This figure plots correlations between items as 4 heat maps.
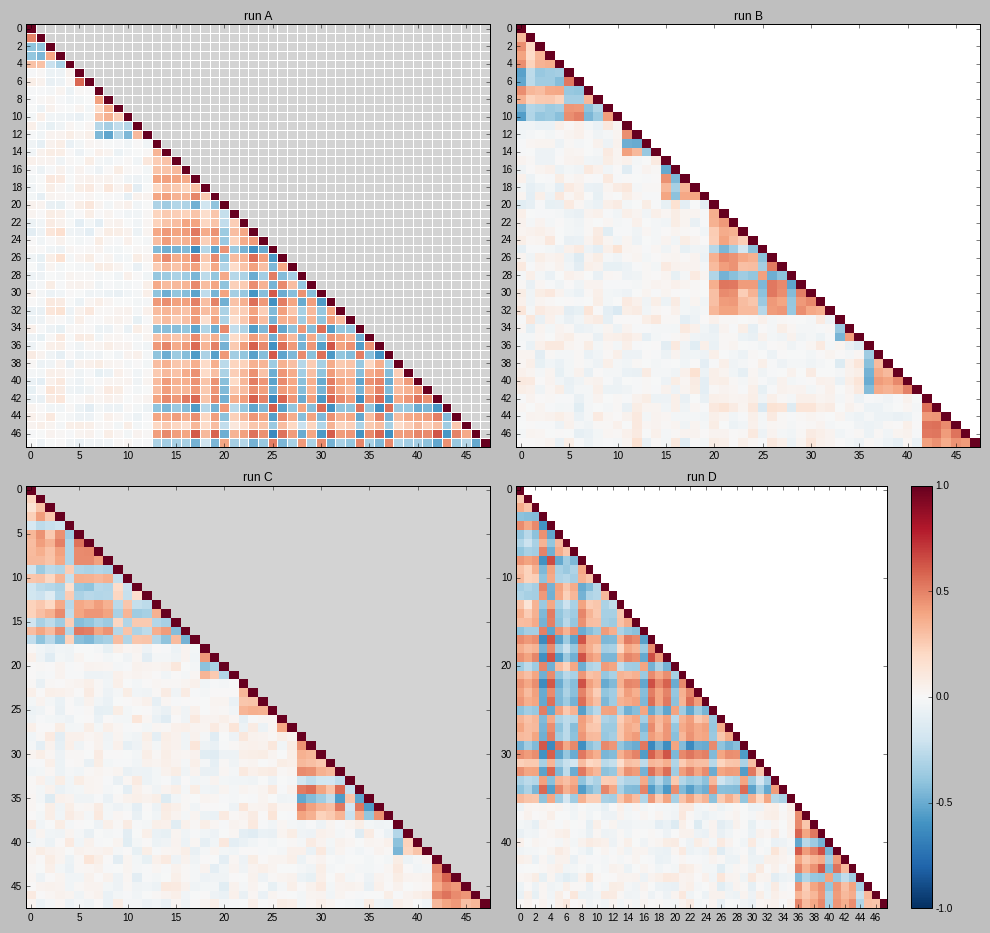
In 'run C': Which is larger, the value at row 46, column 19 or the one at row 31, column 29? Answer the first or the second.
the second
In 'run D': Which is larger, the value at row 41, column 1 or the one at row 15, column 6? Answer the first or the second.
the first
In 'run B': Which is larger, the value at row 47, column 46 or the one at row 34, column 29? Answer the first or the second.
the first
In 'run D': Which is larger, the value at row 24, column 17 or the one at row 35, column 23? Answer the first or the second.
the first
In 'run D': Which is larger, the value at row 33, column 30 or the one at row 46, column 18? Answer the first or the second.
the second
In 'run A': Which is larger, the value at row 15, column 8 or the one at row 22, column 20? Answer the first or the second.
the first
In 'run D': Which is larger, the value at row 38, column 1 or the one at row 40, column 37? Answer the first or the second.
the first
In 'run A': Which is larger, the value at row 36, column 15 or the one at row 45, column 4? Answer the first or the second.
the first
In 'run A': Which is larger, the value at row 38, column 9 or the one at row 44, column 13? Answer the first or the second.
the second
